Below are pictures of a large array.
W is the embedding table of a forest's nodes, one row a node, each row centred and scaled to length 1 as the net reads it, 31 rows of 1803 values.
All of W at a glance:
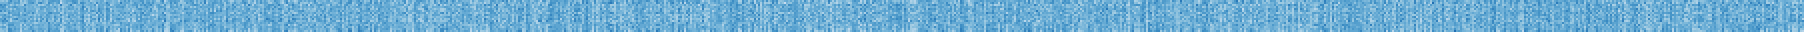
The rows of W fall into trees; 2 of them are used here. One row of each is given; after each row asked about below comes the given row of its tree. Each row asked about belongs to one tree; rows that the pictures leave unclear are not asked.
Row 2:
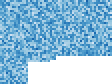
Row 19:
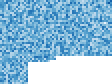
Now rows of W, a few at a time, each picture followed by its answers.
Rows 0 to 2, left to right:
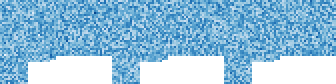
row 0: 2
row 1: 2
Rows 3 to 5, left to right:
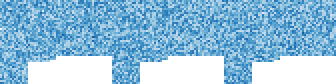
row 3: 2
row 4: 19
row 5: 19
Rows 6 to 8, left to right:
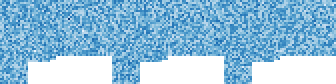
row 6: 2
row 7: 19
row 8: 19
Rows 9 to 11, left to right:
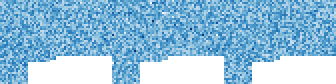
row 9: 19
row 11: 19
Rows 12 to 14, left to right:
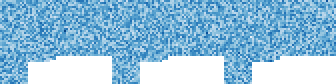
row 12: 2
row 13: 2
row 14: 19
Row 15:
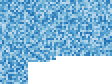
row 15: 19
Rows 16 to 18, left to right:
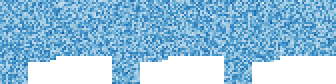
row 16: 19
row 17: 2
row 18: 19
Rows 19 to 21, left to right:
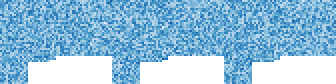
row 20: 19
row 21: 19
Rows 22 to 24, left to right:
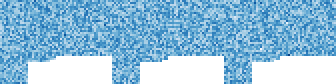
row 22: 2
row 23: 19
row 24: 2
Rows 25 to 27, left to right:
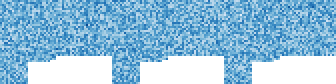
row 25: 2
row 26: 19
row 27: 2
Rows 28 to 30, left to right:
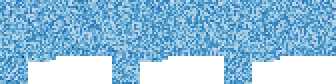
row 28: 2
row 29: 2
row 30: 2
